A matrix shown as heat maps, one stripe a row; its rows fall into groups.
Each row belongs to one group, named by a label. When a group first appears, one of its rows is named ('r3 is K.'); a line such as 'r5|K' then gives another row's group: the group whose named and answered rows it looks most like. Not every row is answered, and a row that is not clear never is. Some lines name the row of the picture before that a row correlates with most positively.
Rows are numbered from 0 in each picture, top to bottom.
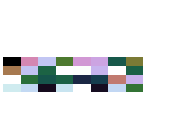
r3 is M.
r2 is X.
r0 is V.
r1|M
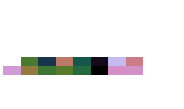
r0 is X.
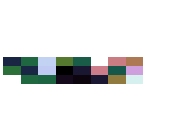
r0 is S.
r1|S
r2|X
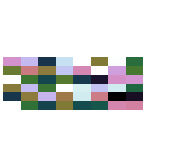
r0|M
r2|X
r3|M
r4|V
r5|X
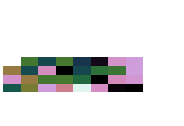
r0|X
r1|S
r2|X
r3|V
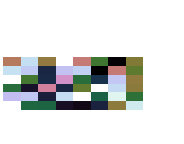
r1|M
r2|X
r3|S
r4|M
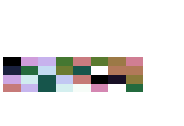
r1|S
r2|M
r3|M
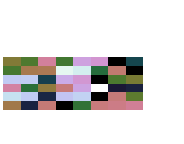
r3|V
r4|M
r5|S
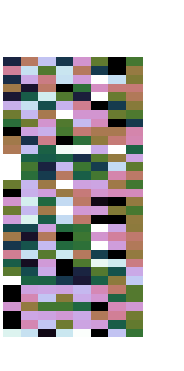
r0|V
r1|M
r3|S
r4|S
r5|M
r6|M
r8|V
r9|S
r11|X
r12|X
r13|X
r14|M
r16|M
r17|M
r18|M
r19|S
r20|S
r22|M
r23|S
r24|S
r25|X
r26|V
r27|V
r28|X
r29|V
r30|V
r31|M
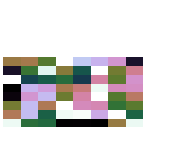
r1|S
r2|X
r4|V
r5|M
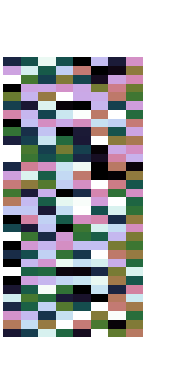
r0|S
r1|M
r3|V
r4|M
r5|S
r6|M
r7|V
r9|S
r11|X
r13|M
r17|M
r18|V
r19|S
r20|X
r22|S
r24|X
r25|V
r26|S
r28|S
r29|M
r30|M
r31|S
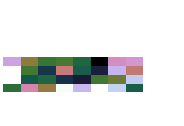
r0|X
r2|X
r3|V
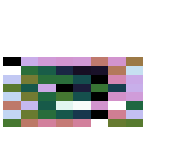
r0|V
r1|X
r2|X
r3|S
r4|X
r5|M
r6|X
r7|V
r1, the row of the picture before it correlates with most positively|2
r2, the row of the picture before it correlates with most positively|0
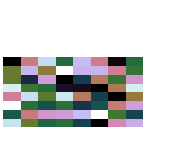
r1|M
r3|X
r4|M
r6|V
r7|X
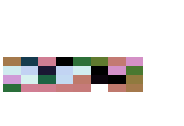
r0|S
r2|M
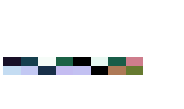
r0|S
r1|M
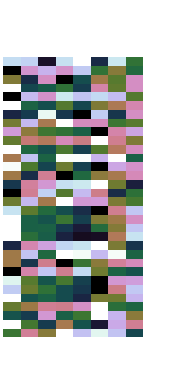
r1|V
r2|S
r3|X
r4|V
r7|M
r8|X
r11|M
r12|X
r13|S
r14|V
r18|X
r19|X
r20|X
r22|M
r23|S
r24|V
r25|X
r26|X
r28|V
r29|S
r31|V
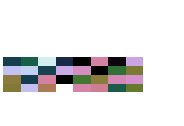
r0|S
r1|M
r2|S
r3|M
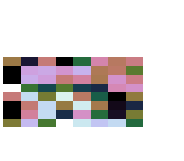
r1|V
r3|X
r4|M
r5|V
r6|V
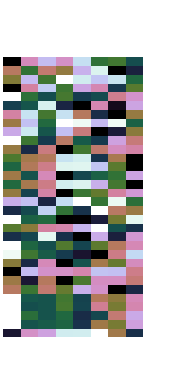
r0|V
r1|V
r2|M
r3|V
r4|X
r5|S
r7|M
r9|X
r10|S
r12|V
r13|S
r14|V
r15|S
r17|S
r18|X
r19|V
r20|S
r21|X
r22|X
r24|V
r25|S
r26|V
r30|X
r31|V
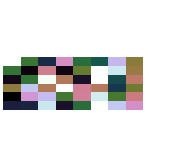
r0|X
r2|S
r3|M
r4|V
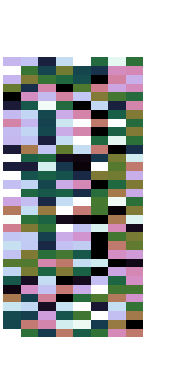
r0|M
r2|X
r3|S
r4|V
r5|S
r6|M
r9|M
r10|V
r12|S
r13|X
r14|M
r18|X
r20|M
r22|X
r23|V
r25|S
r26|V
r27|S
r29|S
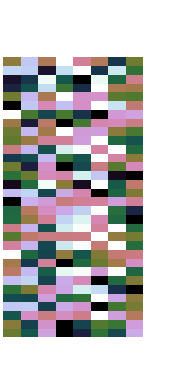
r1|M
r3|S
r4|M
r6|X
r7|S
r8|M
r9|V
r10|M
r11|S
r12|S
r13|V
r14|S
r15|M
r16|V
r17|V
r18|V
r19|M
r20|V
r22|X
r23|S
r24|M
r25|M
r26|V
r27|S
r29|V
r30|S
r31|S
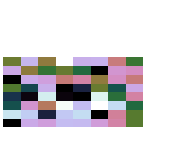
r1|X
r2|V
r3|S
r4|S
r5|V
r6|M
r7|V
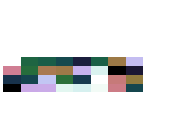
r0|X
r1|V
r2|S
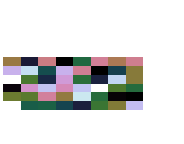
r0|S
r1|M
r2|X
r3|V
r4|V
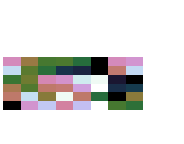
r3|V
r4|M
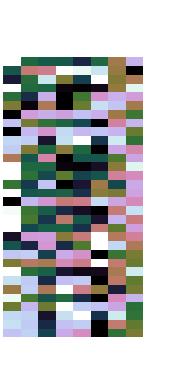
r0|X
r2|S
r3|X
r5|S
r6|V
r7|X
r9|M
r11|S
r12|X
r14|S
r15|X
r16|V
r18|X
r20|V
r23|V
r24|X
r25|M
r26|M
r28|M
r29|M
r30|M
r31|M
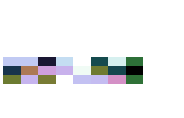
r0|M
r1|V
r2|M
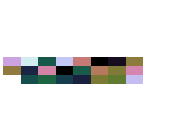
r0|M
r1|S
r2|X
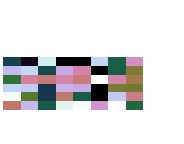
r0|S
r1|M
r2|V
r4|X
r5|M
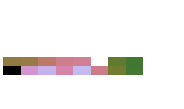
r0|V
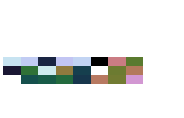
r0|M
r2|X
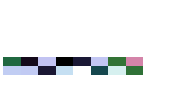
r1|M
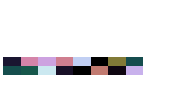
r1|S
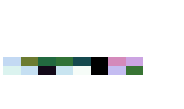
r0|X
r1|M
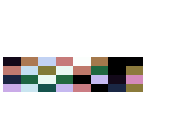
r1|M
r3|M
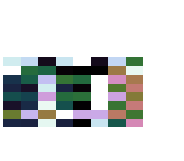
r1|X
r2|S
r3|S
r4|S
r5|S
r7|S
